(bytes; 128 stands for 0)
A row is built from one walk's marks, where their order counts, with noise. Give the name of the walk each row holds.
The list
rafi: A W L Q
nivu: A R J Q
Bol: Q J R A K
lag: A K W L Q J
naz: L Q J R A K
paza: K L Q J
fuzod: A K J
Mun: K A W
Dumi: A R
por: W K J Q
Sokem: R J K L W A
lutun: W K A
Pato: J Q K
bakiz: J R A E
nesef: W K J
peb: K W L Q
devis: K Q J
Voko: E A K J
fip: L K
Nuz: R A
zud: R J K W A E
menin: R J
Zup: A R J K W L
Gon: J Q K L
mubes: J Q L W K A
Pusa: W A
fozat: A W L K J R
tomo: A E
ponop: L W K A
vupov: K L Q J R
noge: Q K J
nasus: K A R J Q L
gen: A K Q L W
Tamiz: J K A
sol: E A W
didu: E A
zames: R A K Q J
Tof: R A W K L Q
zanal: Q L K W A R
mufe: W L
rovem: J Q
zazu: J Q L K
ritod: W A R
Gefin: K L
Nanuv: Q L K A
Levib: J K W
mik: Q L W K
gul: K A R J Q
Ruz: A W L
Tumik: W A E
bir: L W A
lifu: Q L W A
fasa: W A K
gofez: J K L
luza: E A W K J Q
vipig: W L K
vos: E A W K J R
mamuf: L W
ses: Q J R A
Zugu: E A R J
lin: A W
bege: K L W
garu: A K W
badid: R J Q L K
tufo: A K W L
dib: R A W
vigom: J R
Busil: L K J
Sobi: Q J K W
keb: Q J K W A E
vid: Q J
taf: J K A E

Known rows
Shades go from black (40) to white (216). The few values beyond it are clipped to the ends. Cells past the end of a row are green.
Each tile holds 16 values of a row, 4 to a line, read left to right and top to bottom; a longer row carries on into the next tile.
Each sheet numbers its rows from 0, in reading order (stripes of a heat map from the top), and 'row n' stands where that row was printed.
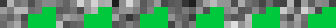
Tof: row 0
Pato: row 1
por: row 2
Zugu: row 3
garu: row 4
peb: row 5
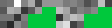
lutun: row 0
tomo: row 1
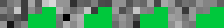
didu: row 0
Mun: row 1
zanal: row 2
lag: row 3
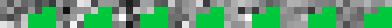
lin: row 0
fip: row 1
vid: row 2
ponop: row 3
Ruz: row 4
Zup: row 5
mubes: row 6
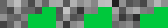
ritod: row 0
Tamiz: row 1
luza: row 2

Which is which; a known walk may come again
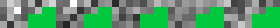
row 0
Nuz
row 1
lutun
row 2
luza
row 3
mubes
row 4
Busil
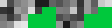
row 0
mamuf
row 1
didu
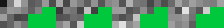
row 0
por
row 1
Levib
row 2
garu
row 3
badid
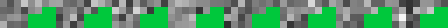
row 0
zazu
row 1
bakiz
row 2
peb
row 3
Zup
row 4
nesef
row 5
lifu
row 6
Nanuv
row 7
noge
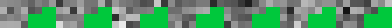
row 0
fozat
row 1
rafi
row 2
tomo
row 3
Sobi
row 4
Voko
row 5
naz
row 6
vos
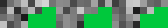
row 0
rovem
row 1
zanal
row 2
vipig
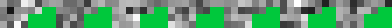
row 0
fip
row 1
taf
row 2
Ruz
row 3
Dumi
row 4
gofez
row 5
mufe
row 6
devis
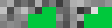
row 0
vupov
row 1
fasa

